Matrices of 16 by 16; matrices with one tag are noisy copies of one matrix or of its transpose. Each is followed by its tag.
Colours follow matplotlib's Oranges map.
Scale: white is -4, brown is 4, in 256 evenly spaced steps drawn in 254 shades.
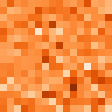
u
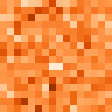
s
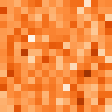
u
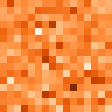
u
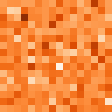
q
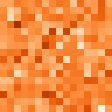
q
